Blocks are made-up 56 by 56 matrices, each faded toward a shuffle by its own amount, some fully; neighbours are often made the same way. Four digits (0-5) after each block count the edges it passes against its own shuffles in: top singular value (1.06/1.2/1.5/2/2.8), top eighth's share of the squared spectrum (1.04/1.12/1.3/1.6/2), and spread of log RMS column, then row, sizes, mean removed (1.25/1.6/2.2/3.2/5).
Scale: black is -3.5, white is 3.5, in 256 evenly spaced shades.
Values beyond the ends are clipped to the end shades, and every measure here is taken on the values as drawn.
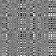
5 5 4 3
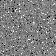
0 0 0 0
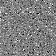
2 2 0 0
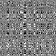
4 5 3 3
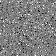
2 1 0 0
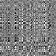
4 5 3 3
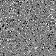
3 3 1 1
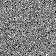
0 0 0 0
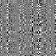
4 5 4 3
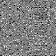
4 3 1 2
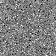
1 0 0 0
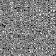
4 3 1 2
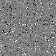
2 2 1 0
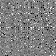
4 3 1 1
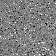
2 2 0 0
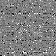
4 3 1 2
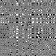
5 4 2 3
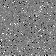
2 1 0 0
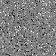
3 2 0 1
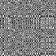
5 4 3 3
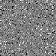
4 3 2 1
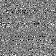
1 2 0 3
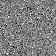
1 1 0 0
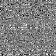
1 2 0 3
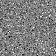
0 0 0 0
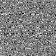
1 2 0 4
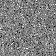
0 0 0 0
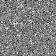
1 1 0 1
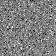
0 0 0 0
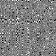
4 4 2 2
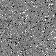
0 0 0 0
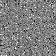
3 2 1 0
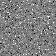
2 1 0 0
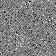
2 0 0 0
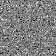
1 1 0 2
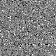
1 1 0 2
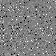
3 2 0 1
